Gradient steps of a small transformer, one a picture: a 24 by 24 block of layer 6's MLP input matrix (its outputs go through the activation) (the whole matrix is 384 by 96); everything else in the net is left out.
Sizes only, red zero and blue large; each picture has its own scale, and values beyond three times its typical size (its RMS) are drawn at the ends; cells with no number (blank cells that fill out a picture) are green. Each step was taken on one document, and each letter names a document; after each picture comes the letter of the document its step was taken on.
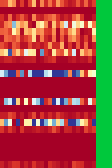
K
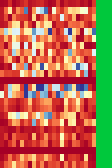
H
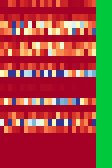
K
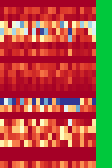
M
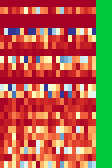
H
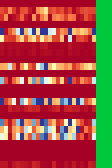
M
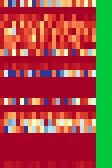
K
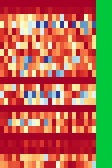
H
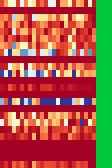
K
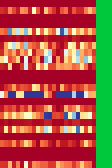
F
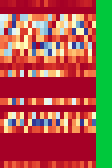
K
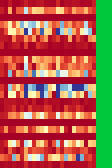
H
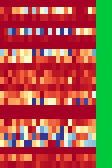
M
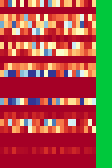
K
